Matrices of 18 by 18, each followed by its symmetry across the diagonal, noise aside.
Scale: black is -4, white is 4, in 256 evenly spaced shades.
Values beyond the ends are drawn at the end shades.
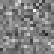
neither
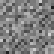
symmetric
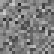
symmetric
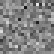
neither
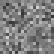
symmetric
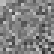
symmetric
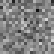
neither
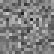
neither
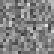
neither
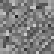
symmetric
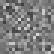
symmetric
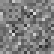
symmetric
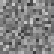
neither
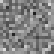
symmetric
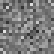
symmetric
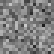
neither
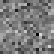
neither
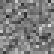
neither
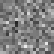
neither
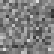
neither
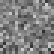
neither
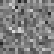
neither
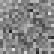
symmetric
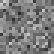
symmetric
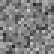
symmetric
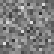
symmetric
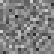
symmetric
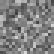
symmetric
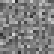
neither
